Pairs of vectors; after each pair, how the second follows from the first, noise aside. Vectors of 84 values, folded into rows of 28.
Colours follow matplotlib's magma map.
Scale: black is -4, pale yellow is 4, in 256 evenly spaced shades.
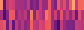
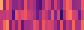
shuffled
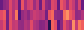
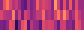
shuffled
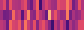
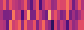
copied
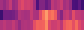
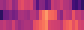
copied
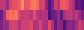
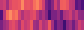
copied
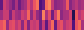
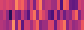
shuffled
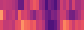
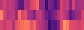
copied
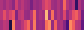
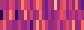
shuffled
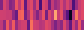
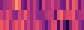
shuffled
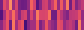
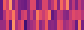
copied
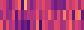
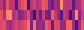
shuffled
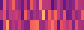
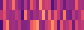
copied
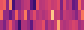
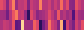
shuffled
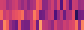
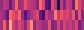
shuffled
